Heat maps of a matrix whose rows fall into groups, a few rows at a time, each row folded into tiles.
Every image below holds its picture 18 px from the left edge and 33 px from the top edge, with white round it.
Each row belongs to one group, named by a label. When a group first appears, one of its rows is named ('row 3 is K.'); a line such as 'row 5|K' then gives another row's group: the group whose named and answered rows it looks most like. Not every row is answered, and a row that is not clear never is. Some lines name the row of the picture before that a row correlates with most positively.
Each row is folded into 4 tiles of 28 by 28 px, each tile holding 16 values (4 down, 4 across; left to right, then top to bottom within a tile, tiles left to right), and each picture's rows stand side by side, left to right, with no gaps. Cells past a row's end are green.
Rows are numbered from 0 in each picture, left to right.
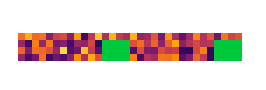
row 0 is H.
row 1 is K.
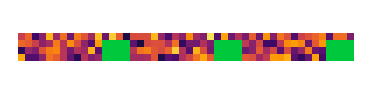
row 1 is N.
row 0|K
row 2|K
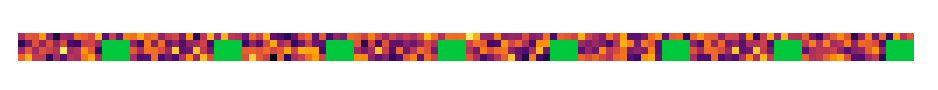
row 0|N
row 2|N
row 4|K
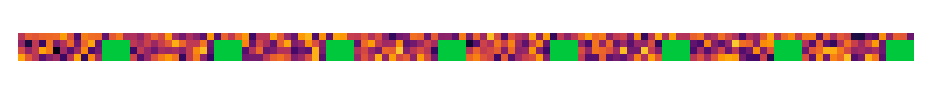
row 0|H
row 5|H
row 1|K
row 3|N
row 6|K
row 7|K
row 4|N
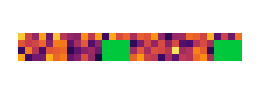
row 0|K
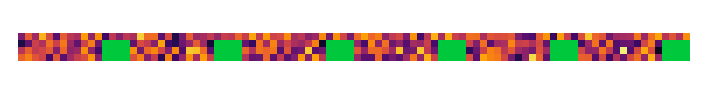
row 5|H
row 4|K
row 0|N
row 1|H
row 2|H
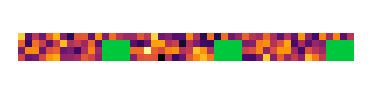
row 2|N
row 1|N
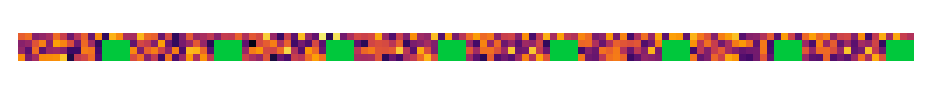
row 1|H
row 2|N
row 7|H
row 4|H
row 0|K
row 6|K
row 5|K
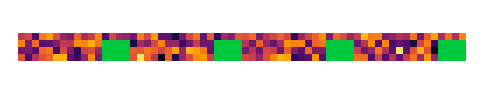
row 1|N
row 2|K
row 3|H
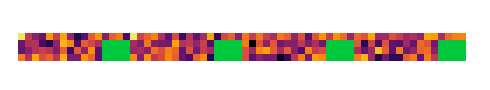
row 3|H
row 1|K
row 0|K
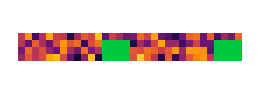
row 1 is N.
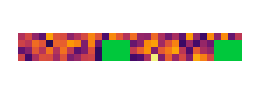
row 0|K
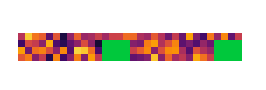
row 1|N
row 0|H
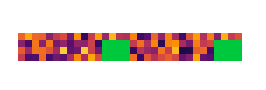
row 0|H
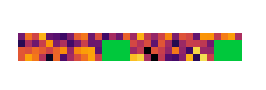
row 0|N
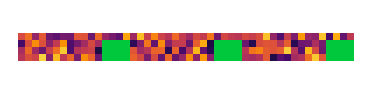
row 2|N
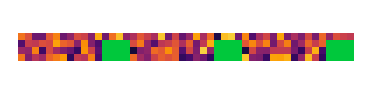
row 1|K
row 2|K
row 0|K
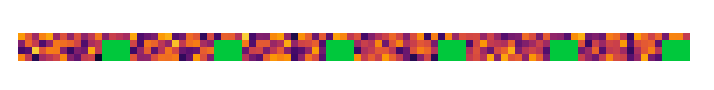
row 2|K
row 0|K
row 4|N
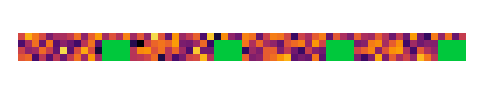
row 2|K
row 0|H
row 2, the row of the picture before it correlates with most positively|2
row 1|N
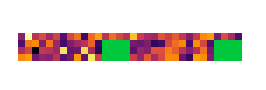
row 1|K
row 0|H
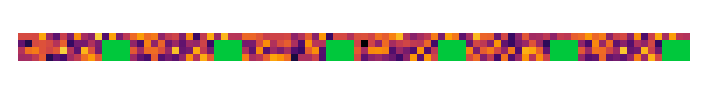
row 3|H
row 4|H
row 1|H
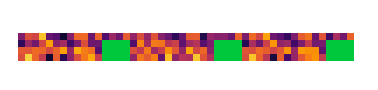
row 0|N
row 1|N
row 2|N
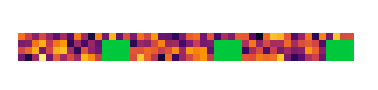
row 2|K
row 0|N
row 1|N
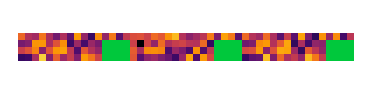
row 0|N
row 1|H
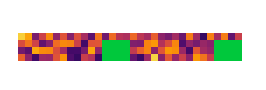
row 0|K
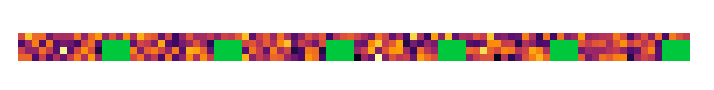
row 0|H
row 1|H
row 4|N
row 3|N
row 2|K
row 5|K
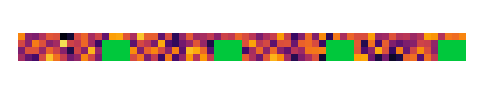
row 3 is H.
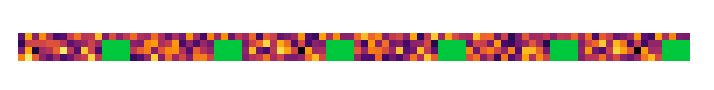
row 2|N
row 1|N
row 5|N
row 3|H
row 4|H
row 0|N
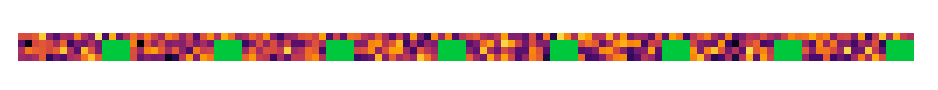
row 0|N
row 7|H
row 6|H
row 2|N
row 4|K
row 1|H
